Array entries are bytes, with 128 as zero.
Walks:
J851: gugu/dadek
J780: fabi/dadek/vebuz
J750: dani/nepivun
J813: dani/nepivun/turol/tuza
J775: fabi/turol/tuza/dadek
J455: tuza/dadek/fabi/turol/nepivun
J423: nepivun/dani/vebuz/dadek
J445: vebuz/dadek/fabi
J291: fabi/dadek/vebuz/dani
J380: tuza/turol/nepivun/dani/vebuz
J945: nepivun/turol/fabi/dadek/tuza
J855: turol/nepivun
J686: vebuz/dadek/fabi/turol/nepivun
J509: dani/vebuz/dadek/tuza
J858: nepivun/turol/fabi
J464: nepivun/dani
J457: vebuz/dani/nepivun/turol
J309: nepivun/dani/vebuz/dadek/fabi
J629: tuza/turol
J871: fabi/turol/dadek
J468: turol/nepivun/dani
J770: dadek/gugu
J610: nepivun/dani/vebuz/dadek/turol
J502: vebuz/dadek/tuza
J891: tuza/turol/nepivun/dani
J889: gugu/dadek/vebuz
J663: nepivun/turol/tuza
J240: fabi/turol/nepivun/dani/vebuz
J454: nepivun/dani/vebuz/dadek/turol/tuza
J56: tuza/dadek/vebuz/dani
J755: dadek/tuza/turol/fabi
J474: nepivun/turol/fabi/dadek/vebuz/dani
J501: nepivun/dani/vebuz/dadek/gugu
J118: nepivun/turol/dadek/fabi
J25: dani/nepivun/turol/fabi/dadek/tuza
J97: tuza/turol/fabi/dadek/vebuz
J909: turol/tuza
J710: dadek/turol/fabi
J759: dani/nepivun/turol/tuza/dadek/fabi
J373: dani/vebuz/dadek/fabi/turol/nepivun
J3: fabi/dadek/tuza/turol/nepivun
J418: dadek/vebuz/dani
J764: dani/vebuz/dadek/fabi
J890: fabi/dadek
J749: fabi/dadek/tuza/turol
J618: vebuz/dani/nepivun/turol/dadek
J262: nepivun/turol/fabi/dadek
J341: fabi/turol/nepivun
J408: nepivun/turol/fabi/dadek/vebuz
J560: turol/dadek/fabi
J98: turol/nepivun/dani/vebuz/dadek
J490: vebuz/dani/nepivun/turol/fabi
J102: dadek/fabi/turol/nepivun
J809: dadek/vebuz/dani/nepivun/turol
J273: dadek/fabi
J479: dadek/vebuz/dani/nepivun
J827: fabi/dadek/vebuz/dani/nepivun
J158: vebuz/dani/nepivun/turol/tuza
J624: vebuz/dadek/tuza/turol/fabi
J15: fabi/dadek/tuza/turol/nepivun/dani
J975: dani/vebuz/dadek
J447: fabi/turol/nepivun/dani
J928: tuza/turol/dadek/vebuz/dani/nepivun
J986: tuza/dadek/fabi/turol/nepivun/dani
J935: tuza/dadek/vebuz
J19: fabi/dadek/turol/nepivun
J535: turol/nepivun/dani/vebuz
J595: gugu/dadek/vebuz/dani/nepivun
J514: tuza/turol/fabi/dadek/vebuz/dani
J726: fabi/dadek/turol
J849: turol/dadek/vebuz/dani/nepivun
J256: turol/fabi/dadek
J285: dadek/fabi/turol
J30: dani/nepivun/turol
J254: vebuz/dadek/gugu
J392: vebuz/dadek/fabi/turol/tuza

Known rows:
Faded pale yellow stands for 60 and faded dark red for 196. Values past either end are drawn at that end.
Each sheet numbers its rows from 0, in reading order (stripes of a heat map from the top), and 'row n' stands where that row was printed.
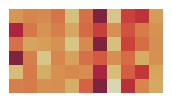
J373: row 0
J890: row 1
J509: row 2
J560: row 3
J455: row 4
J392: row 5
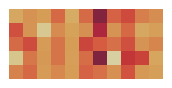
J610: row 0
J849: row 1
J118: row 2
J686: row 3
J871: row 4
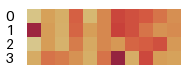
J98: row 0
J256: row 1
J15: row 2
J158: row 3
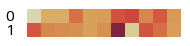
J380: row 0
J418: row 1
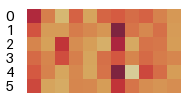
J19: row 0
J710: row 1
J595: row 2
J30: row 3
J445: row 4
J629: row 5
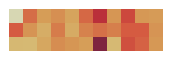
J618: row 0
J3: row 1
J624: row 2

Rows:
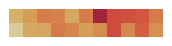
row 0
J25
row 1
J891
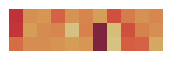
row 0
J855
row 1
J975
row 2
J479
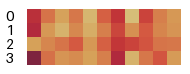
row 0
J780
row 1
J749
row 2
J262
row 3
J273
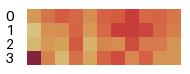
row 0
J858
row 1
J945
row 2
J535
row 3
J726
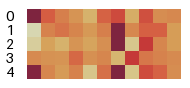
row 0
J759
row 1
J490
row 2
J502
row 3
J468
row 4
J764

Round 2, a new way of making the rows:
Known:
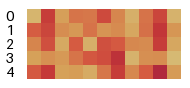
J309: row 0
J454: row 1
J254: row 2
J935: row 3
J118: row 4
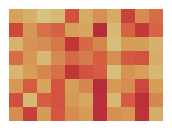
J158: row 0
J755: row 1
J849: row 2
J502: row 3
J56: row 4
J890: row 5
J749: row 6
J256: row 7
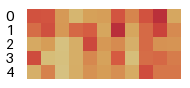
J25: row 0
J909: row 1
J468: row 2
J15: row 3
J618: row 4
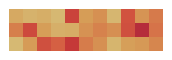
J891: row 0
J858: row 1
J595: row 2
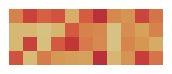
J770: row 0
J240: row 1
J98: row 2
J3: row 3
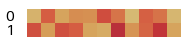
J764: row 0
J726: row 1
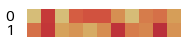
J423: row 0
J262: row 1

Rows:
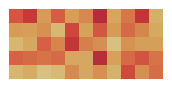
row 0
J560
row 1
J986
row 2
J928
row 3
J710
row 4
J490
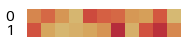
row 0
J474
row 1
J624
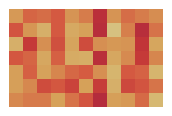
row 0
J273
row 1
J775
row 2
J501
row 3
J871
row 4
J509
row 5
J629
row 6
J97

